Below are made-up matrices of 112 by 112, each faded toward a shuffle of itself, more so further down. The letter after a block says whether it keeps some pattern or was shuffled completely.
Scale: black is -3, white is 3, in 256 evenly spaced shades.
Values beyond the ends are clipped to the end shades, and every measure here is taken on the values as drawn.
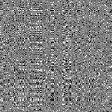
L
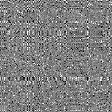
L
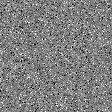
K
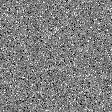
K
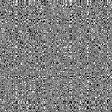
L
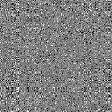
L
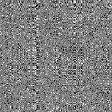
L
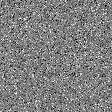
K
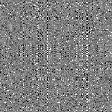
L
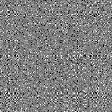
L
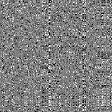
L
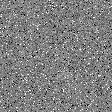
K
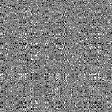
L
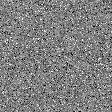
K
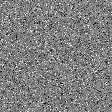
K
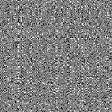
L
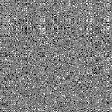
L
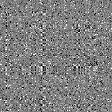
L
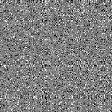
L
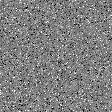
K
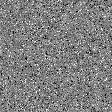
K
